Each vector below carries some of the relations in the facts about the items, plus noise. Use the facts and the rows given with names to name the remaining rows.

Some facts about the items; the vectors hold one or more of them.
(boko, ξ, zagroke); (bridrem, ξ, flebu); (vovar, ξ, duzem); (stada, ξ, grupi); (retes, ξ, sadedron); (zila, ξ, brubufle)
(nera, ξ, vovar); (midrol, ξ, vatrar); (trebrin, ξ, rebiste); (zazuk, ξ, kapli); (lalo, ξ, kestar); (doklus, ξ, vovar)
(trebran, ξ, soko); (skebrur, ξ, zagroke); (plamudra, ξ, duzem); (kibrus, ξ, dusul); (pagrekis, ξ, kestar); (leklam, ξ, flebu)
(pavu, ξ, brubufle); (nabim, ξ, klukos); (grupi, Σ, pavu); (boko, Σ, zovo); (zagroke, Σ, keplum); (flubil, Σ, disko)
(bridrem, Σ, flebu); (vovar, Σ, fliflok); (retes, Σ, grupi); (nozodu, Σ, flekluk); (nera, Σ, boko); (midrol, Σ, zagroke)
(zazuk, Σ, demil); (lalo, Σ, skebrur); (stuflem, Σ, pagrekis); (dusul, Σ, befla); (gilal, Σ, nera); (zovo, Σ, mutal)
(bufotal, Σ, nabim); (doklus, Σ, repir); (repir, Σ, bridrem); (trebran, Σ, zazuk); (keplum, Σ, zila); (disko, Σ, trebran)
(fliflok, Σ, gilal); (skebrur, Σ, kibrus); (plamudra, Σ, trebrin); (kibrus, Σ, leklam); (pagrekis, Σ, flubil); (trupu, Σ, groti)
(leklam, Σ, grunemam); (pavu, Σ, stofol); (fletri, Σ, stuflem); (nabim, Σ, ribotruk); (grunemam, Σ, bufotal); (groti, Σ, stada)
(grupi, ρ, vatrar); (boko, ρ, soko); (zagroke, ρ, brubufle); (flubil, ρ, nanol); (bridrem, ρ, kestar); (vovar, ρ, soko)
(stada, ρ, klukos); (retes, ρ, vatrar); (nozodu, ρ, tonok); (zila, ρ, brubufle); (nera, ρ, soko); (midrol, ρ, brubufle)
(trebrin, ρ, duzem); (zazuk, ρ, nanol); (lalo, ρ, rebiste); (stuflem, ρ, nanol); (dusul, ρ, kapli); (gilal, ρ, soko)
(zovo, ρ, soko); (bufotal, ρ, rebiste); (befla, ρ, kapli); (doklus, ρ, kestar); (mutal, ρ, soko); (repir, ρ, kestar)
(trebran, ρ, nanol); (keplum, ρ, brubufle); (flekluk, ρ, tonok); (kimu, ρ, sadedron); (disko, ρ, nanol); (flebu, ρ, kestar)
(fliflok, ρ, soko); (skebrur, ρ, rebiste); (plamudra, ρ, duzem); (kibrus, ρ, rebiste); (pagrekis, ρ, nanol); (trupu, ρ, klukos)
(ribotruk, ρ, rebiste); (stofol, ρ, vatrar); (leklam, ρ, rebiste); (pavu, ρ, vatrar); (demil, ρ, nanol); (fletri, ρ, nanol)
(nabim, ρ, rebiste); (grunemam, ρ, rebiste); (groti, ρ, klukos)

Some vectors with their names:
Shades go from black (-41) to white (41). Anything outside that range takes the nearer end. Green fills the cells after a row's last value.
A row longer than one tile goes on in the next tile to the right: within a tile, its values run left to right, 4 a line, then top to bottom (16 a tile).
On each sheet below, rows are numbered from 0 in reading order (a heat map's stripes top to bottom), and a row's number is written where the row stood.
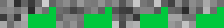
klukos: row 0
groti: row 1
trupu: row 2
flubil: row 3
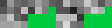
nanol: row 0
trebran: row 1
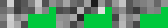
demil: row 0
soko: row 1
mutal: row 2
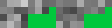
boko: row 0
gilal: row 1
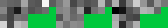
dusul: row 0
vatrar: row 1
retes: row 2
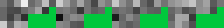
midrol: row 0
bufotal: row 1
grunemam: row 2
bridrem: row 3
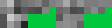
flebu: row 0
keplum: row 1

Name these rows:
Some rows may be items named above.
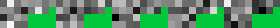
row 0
zila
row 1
grupi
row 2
nabim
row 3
soko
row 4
rebiste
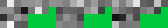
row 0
zila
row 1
nera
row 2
kibrus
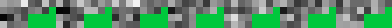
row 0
kibrus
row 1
retes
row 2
leklam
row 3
sadedron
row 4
zazuk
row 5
sadedron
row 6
nanol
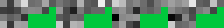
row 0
vovar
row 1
dusul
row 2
ribotruk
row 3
kibrus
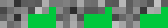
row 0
kestar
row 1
zagroke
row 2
brubufle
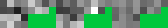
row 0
trebran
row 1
pagrekis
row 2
tonok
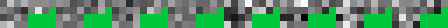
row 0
pavu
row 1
kapli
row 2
kestar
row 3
duzem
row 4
lalo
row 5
skebrur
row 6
stada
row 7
trebrin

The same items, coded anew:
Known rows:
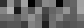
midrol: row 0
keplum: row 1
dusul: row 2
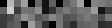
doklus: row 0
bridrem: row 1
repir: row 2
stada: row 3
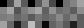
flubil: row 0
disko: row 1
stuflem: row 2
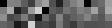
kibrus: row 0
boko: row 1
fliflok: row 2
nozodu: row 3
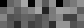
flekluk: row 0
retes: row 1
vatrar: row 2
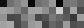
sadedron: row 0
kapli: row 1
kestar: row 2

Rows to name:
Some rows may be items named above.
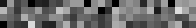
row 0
lalo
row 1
flebu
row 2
brubufle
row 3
pavu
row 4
nanol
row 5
midrol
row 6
duzem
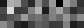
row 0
nera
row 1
midrol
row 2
pagrekis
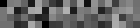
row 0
stada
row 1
nabim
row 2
midrol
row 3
trebrin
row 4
soko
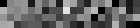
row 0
nanol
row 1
trebrin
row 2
nera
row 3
skebrur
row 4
leklam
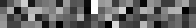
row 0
zagroke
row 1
rebiste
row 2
lalo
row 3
vovar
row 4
boko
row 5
trebran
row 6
zila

